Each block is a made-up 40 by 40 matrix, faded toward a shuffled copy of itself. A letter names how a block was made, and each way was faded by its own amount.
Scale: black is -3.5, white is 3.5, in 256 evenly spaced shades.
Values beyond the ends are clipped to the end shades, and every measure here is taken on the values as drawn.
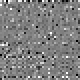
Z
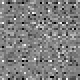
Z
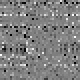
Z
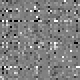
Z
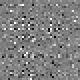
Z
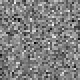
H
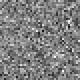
H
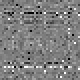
Z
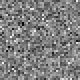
H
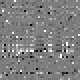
Z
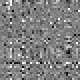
Z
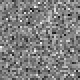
H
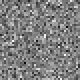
H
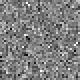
H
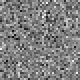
H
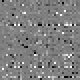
Z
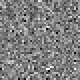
H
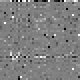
Z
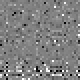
Z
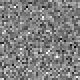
H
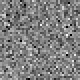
H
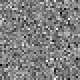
H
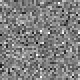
H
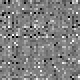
Z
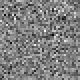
H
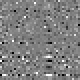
Z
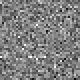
H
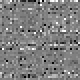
Z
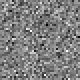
H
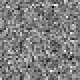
H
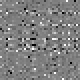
Z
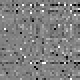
Z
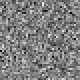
H
